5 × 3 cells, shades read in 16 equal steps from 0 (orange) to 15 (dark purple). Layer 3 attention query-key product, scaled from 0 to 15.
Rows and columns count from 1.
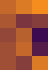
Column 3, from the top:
0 9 15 13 2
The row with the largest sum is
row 3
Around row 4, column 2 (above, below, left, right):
5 9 7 13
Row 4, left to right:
7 4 13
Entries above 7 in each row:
0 2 2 1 1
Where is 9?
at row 2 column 3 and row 5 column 2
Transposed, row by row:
4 6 8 7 7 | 2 10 5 4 9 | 0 9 15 13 2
